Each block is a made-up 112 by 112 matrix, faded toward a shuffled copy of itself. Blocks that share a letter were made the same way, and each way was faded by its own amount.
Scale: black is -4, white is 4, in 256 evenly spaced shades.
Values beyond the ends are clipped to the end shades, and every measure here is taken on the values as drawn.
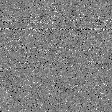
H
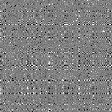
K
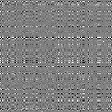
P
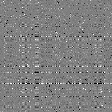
K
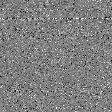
H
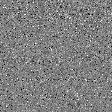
H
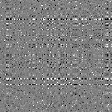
K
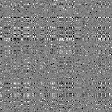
K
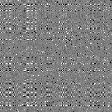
K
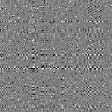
K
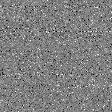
H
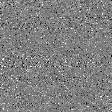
H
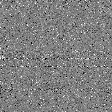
H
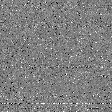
H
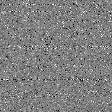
H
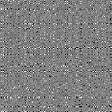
K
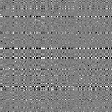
P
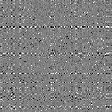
K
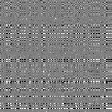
P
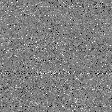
H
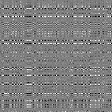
P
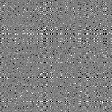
K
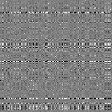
P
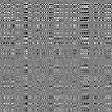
P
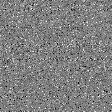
H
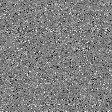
H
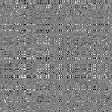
K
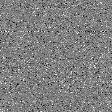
H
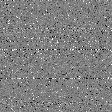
H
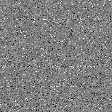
H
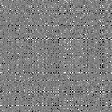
K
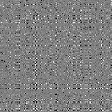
K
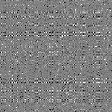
K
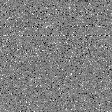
H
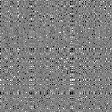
K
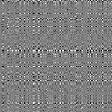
P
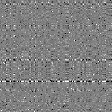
K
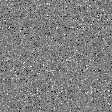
H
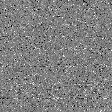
H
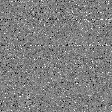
H
